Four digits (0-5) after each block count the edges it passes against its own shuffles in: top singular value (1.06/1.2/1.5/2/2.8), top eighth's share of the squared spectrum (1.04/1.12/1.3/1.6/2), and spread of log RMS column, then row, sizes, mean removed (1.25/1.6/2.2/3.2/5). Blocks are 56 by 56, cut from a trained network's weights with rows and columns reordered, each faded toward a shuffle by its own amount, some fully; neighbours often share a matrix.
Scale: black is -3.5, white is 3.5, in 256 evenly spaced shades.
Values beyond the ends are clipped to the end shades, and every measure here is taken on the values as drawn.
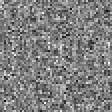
3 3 2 0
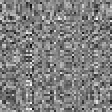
4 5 3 2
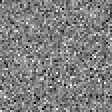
0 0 0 0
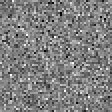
1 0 0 0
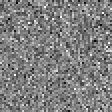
0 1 0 0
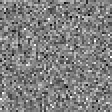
1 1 0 0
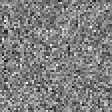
2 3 1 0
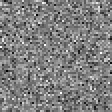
1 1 0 0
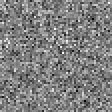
0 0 0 0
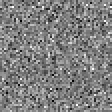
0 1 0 0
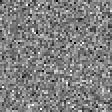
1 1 0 0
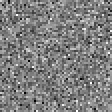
0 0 0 0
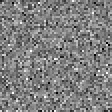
0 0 0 0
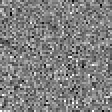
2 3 1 1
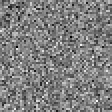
2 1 0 0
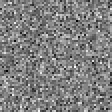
2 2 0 0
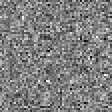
3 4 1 1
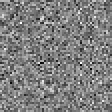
3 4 2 1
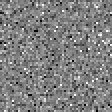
0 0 0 0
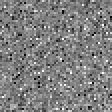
1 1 0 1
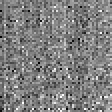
3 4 0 3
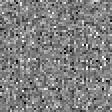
2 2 0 2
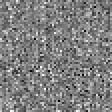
2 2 0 2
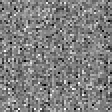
2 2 0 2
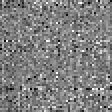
2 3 0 2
